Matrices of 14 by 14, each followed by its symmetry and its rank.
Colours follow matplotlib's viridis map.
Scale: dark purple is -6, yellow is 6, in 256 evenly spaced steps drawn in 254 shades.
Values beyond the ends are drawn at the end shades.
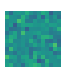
antisymmetric, full rank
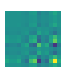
symmetric, rank one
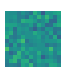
antisymmetric, full rank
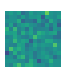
antisymmetric, full rank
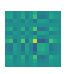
symmetric, rank one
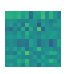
neither, rank three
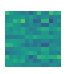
neither, rank three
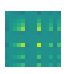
symmetric, rank one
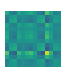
symmetric, rank one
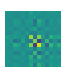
symmetric, rank two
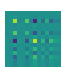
symmetric, rank one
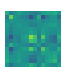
symmetric, rank two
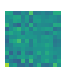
neither, rank three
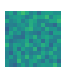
antisymmetric, full rank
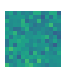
antisymmetric, full rank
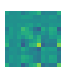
symmetric, rank two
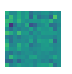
neither, rank three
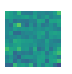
neither, rank three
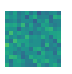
antisymmetric, full rank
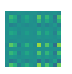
symmetric, rank one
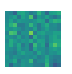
neither, rank three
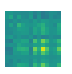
symmetric, rank two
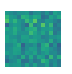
neither, rank three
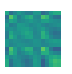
symmetric, rank two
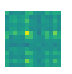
symmetric, rank two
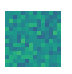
antisymmetric, full rank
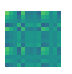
symmetric, rank one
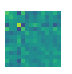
symmetric, rank two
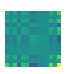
symmetric, rank one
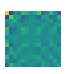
symmetric, rank two
